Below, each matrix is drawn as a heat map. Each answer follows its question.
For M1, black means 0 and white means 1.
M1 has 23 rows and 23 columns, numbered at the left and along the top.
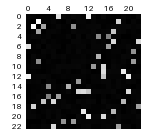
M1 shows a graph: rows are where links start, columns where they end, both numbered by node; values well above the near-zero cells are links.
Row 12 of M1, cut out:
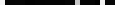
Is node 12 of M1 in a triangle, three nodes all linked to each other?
yes
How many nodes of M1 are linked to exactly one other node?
3
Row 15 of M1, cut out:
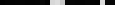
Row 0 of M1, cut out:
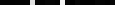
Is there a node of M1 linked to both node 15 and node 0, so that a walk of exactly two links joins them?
yes
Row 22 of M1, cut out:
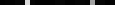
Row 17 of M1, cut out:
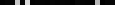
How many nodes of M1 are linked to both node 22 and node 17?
1
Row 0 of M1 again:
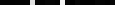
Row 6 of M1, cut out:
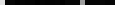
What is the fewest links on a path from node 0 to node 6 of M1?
1
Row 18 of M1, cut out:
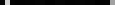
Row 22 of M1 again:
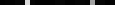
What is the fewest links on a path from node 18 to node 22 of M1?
1
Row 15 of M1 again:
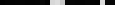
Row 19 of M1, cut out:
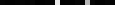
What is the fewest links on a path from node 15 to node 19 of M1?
2
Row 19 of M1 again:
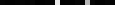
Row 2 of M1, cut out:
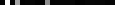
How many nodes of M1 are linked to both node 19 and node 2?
0
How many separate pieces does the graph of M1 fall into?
1
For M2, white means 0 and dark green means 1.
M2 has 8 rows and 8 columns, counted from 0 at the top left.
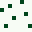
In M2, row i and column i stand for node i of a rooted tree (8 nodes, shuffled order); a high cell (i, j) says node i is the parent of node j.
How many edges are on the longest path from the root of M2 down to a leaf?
6
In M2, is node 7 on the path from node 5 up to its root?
no
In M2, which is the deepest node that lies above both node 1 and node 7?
6
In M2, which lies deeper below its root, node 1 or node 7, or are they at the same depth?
the same depth
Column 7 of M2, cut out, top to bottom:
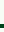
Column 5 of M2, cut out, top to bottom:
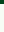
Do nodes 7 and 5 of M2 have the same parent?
no
